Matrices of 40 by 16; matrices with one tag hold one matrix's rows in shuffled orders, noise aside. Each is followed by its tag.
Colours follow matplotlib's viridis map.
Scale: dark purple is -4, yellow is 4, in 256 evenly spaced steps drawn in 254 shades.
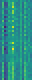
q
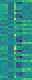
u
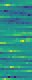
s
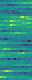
s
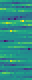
s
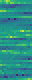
s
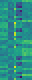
u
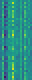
q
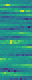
s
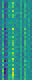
q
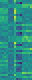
u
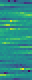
s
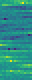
s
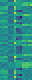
u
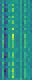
q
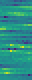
s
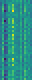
q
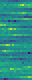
s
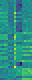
u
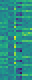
u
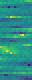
s
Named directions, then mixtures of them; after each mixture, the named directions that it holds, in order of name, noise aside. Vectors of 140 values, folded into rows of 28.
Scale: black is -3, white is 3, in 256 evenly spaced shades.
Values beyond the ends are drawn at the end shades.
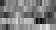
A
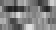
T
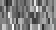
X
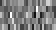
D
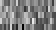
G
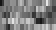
A, D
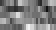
A, T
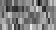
T, X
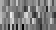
D, G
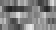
T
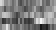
A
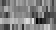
A, G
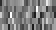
D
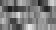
T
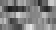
T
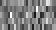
D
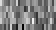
G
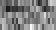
T, X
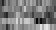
A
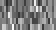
X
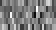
D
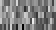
G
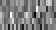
D, G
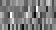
D, G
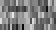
G, T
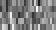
D, X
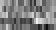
A, X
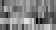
A, G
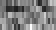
T, X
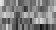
A, G
